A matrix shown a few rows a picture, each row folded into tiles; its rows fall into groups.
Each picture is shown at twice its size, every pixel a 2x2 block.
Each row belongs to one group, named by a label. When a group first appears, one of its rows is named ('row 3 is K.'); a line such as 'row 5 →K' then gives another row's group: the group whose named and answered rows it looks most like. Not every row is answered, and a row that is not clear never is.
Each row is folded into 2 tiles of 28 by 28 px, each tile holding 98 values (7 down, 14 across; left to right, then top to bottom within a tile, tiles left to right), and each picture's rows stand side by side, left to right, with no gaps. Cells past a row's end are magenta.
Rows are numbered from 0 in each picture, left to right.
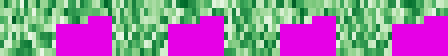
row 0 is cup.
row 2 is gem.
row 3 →gem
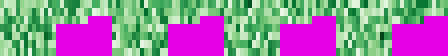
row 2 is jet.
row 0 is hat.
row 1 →gem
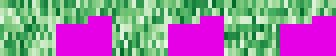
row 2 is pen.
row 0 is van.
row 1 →cup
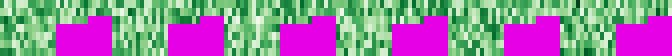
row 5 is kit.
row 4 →hat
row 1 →cup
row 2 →jet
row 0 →kit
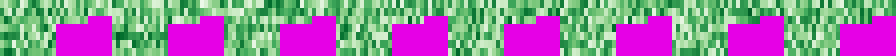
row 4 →jet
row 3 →kit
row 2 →van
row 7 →jet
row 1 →pen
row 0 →kit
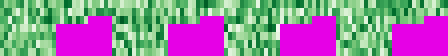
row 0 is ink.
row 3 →van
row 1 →hat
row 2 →hat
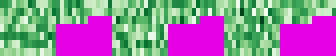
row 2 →gem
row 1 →hat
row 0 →pen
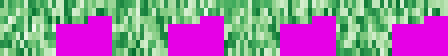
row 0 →ink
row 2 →ink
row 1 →ink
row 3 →kit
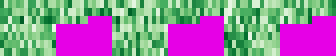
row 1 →cup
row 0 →ink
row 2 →jet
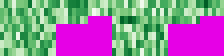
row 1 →hat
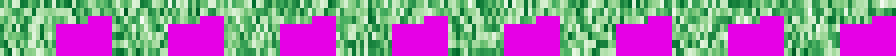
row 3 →hat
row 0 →jet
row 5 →jet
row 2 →van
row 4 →kit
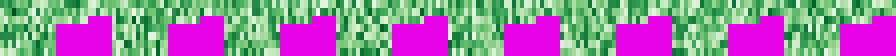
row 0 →pen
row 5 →gem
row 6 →kit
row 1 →hat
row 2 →ink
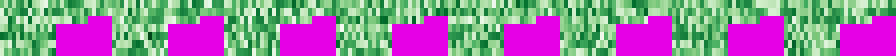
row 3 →ink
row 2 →hat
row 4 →pen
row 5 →gem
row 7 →ink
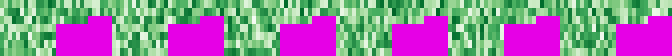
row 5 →gem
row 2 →kit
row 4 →hat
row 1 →cup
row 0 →cup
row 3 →van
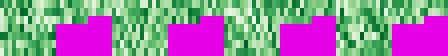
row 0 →pen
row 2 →van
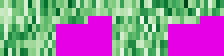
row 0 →van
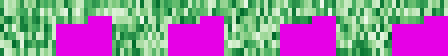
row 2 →cup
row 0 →hat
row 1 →van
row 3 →kit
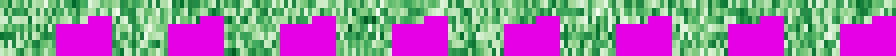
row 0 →pen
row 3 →gem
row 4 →cup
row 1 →jet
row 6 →cup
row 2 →kit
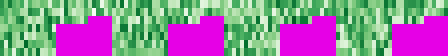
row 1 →pen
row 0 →ink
